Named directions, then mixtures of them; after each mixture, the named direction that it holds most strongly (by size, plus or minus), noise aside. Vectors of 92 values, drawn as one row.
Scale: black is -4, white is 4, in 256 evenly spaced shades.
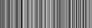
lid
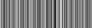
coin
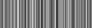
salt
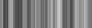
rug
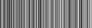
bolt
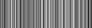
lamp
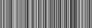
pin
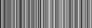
bolt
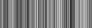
rug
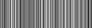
lamp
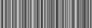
salt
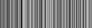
lid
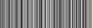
lid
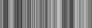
rug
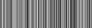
pin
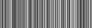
pin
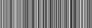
pin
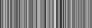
coin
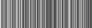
bolt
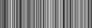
lamp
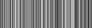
lamp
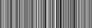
coin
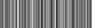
salt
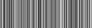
bolt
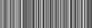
lid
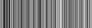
coin
